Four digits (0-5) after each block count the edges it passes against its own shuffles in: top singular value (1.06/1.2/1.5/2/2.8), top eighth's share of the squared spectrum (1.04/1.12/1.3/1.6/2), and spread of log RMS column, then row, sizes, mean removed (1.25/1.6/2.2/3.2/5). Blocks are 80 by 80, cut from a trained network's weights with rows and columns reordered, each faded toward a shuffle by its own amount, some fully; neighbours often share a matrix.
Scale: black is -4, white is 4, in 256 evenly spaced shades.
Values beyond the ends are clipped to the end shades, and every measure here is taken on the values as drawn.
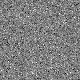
0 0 0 0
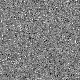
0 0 0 0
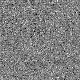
1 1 0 0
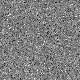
0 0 0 0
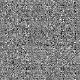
3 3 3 1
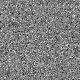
1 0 0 0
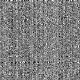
3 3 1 2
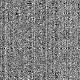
3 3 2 2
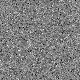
0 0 0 0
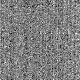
3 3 0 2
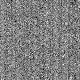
2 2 0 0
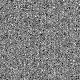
1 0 0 0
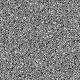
0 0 0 0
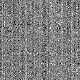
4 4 1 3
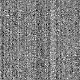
4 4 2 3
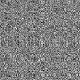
4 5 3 2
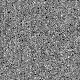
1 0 0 0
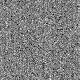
1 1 0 0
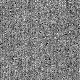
2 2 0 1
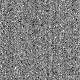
2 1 0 0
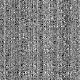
4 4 2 3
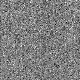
1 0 0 0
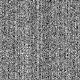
3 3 1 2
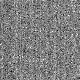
2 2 0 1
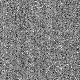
1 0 0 0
